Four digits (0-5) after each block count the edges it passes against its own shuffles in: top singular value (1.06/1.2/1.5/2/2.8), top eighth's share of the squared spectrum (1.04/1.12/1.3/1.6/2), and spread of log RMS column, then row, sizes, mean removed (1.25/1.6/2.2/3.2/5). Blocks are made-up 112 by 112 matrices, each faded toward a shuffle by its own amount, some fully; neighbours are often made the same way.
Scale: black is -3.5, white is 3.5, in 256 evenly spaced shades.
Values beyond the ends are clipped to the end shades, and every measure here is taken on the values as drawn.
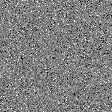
2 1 0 0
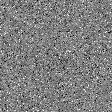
0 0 0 0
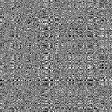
5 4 3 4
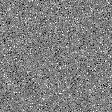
2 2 0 0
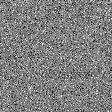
3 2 0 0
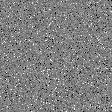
1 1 0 0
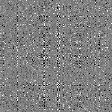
4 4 3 3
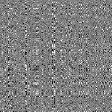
4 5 4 3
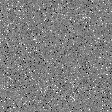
2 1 0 0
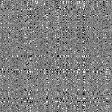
5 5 3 3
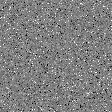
0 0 0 0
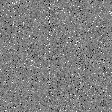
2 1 1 0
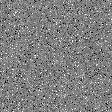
2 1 0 0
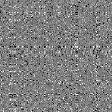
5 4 3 3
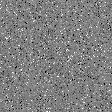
2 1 0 0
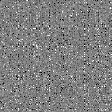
4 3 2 2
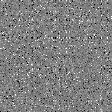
4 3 2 1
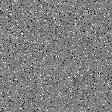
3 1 0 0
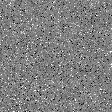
2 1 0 0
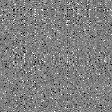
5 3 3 2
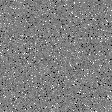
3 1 0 0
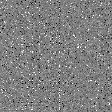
4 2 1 1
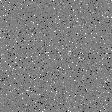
0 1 0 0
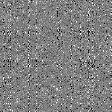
4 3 3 2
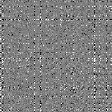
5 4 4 3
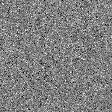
0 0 1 0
